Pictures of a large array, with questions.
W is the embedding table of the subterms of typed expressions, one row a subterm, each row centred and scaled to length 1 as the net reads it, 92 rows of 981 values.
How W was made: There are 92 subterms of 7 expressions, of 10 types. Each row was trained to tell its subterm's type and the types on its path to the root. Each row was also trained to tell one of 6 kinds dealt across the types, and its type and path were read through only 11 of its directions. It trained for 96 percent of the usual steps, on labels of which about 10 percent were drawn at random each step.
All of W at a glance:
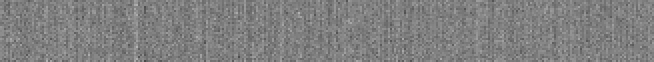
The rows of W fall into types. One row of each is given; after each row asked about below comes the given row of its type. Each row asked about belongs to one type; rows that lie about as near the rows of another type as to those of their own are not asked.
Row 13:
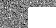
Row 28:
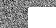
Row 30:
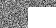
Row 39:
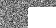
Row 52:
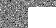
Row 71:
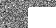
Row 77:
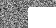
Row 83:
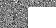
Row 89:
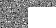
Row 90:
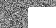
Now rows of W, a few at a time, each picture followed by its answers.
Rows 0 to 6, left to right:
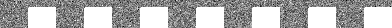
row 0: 90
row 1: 71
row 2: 89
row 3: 71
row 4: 89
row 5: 28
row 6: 89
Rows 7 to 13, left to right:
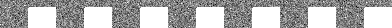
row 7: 39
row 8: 83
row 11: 89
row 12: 30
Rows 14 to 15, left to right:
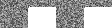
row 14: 90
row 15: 90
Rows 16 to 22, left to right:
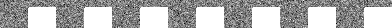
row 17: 90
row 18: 13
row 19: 71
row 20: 90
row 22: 77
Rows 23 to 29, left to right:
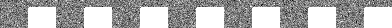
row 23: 89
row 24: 83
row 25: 13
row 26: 90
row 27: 30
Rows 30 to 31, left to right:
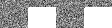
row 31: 71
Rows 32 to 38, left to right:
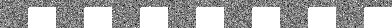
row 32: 83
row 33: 89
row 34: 89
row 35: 13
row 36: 52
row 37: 90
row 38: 89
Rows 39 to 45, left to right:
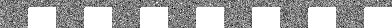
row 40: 83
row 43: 39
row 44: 28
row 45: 83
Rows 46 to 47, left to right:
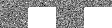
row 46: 71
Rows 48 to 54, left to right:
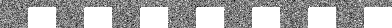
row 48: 89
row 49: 83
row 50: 71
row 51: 52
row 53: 90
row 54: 30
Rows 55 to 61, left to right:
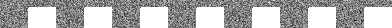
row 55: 39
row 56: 30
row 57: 83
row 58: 52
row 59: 71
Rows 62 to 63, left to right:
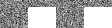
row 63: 13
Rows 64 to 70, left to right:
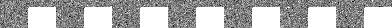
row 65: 71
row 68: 30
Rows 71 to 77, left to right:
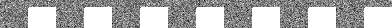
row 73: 77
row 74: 77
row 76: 90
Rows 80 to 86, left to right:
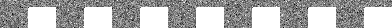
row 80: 13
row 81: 71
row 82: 83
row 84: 52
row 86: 28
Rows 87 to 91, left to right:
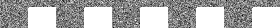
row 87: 39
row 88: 13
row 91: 83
